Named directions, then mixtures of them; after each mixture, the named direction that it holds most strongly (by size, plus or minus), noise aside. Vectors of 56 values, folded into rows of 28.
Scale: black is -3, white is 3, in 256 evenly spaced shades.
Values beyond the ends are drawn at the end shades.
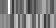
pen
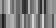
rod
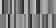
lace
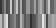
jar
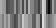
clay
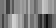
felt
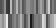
jar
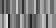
jar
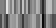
clay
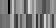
pen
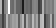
rod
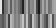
lace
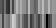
felt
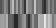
felt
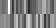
pen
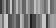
jar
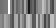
pen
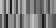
jar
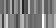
jar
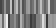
jar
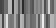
jar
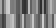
rod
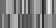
clay
